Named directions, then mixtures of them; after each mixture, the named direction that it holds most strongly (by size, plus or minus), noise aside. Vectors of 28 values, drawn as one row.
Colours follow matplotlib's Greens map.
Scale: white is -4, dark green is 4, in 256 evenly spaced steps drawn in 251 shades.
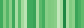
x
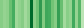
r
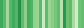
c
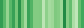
c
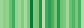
r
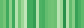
x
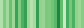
x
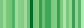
r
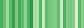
c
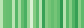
c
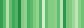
c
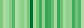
r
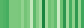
r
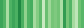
c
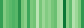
c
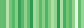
c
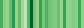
r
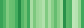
c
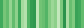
x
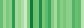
r
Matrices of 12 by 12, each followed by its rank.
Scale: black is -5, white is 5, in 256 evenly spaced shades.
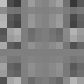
one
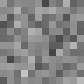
full rank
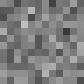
full rank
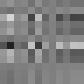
one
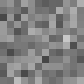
full rank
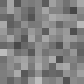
full rank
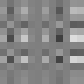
one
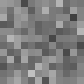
full rank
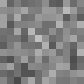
full rank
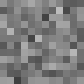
full rank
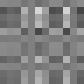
one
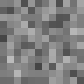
full rank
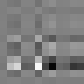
one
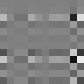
one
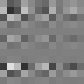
one
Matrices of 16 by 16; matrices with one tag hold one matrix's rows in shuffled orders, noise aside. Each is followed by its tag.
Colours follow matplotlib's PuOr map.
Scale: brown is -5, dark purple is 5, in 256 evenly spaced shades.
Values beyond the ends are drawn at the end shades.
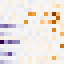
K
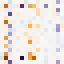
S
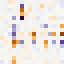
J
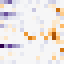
K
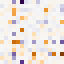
J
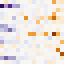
K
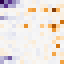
K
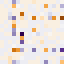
J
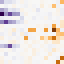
K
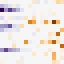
K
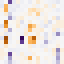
S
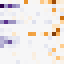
K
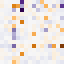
J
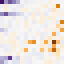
K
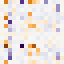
S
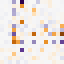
J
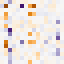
S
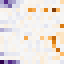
K
